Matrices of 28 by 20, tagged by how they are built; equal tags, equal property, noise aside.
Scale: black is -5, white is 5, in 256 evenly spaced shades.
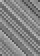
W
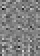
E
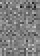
E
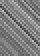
W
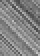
W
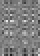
E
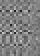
E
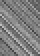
W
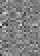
E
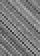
W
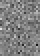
E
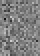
E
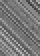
W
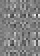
E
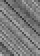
W
